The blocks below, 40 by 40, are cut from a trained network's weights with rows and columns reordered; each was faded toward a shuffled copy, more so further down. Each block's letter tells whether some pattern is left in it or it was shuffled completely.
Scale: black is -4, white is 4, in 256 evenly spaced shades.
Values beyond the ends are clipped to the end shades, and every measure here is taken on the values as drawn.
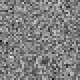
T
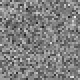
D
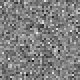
D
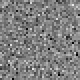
D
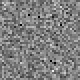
T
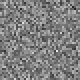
T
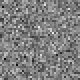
D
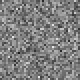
D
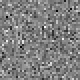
D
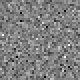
D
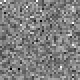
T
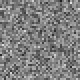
D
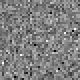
T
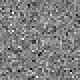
T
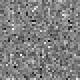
T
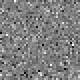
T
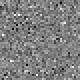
T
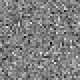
D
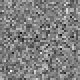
T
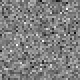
D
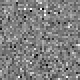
D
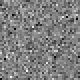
D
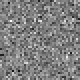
T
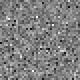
D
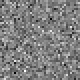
D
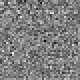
T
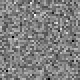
D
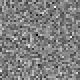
D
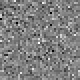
D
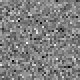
T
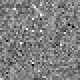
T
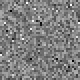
D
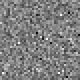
D
